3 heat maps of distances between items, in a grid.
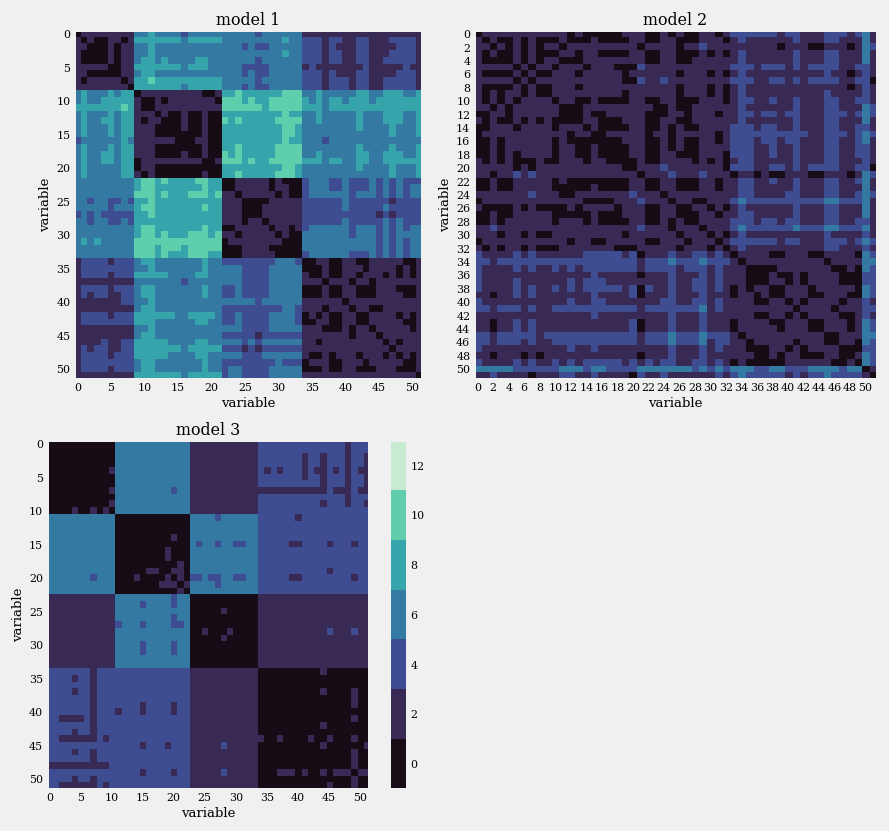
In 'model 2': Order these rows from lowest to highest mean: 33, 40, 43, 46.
43, 40, 33, 46
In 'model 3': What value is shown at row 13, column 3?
6
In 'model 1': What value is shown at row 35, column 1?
4
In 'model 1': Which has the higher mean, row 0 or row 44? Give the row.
0
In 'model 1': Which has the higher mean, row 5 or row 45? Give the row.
5
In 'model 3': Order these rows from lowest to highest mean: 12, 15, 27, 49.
27, 49, 15, 12
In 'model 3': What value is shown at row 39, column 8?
4
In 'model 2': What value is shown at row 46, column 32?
4
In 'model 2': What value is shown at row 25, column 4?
2
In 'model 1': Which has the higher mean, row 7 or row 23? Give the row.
23
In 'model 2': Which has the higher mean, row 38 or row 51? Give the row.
51
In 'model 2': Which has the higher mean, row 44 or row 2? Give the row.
44
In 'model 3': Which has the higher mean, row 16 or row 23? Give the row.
16
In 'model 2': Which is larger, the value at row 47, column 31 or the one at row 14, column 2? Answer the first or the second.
the first
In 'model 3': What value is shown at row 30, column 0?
2
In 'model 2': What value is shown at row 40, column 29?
4
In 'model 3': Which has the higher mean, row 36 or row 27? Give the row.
27
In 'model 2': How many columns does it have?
52
